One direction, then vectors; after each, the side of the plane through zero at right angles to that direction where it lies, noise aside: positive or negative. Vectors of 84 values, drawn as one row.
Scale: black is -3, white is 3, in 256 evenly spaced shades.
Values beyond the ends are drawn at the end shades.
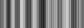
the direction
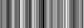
positive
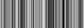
negative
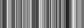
negative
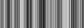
positive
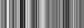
negative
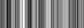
positive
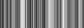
positive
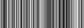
negative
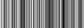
negative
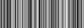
positive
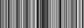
positive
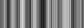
positive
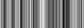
negative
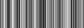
positive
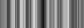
positive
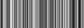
positive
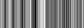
negative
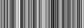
negative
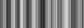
positive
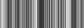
positive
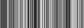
negative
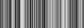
positive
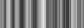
negative
